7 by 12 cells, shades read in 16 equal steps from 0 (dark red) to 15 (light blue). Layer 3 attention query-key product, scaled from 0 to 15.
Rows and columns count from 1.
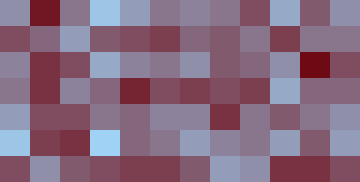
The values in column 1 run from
5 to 14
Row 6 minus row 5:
3 -1 -2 7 0 -1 2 6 0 5 -2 1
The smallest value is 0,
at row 3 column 11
